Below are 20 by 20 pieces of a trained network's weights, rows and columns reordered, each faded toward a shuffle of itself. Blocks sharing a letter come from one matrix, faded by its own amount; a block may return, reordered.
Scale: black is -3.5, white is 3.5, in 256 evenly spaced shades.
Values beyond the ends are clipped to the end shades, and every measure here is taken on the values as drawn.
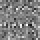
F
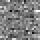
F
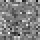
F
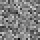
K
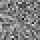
K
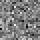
K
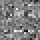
F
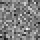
K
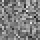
K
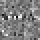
F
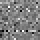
F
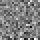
F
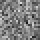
K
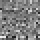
F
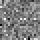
F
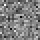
K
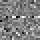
F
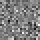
K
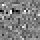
F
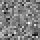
K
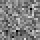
K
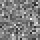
K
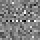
F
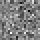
F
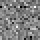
F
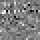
F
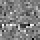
F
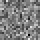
K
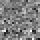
F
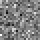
K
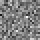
K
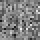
K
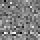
F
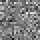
F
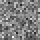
K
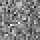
K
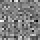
F
